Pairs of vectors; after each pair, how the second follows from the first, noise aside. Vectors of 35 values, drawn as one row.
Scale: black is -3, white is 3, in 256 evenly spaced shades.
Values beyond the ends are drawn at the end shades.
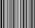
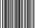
negated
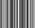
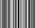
negated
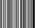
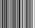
negated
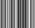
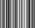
negated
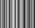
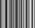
wrapped around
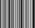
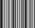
reversed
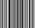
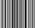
reversed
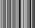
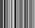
reversed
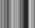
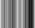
wrapped around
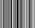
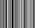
wrapped around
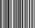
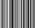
negated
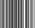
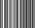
wrapped around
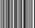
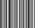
wrapped around
